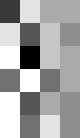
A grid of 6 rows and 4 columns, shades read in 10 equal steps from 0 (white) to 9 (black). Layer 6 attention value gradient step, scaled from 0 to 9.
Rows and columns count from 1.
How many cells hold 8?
0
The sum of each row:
14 13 14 13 13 10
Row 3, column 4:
3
